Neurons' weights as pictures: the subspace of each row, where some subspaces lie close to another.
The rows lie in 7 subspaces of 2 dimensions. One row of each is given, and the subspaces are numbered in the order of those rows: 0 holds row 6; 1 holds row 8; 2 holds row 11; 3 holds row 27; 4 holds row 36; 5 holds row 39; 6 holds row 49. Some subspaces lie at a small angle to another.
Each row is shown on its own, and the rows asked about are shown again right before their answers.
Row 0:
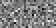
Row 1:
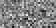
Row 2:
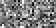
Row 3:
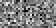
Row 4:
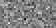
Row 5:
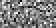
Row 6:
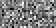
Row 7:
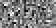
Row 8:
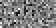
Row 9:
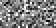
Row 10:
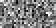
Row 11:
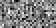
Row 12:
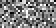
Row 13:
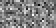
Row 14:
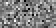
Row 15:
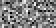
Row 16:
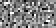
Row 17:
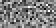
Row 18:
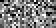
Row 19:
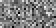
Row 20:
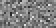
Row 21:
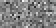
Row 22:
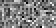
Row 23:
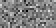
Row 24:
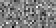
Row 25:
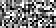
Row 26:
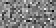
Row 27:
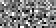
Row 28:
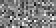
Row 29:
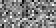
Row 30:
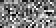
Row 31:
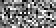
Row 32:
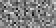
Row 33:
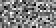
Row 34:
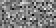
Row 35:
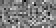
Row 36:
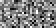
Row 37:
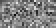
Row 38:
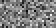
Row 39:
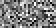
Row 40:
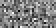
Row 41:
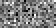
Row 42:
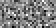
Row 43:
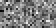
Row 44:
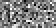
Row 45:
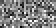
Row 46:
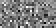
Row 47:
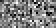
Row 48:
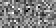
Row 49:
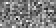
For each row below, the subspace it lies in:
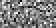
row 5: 0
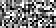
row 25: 0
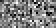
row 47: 6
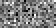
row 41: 4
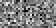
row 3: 4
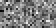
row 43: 4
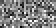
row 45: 5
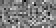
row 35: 4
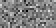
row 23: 3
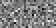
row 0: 1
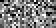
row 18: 6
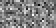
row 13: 4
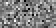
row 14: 4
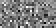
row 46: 3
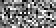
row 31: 4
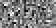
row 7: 1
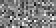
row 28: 5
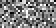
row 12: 3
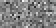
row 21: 6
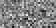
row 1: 5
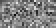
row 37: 6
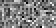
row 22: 2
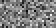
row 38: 3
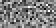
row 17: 0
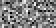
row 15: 5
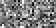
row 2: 3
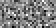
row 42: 2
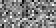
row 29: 3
